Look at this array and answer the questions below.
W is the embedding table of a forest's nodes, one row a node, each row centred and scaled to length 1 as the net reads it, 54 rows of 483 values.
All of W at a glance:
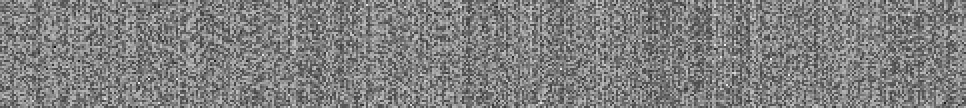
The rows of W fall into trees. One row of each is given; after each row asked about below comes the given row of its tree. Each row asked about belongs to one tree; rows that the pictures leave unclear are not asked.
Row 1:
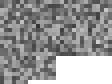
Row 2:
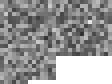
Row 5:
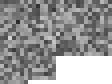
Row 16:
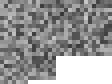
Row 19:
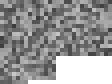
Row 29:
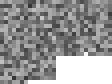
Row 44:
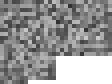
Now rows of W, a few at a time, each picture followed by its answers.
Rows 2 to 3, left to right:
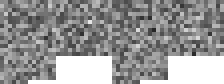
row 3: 44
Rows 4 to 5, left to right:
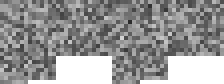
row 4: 16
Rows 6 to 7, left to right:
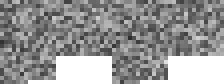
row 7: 29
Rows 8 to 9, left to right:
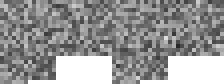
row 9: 16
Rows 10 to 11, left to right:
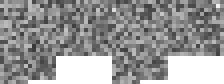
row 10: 16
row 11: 5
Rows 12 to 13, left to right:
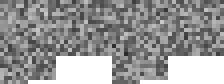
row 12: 16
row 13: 19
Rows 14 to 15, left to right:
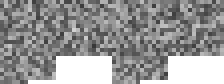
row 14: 19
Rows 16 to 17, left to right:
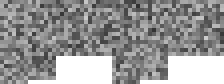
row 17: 44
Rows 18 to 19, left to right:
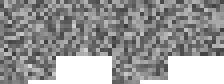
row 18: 19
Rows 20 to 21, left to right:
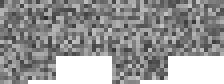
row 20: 1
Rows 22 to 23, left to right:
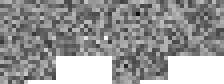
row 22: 29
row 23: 5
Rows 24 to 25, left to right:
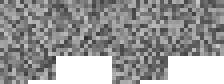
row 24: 16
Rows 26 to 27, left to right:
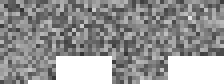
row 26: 2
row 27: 19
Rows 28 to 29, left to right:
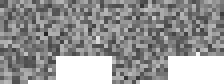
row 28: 1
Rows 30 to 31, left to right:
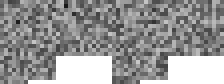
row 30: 5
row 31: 19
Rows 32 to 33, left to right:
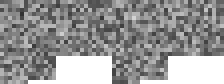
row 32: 16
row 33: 19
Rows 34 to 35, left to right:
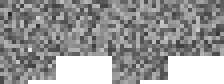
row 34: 1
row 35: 16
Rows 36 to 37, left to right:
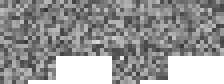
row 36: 1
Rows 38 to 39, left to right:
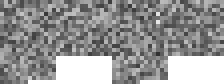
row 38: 19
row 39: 2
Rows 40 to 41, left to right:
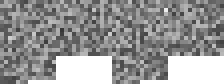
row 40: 19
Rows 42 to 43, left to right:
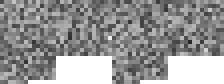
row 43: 5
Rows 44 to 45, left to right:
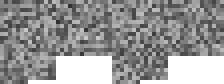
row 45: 16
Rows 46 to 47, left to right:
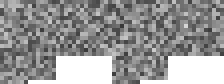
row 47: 19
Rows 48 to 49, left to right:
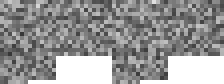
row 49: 16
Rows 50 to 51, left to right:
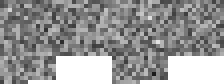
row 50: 1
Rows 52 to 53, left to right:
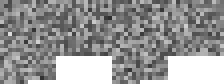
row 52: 2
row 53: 5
